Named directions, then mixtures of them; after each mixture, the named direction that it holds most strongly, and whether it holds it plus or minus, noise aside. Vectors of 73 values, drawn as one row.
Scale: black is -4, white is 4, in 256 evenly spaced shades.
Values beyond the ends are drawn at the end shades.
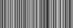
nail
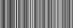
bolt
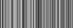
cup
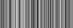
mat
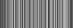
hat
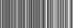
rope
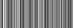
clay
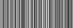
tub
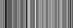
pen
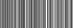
rope, plus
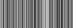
nail, minus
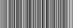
tub, minus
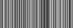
nail, plus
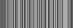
hat, plus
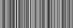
bolt, plus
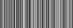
tub, minus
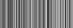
bolt, plus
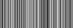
nail, plus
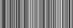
bolt, plus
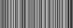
hat, plus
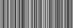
tub, plus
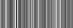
bolt, plus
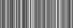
bolt, plus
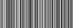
clay, plus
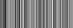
clay, minus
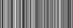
cup, plus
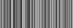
cup, minus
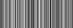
mat, plus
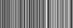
rope, plus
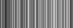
pen, plus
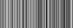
cup, plus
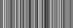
clay, plus
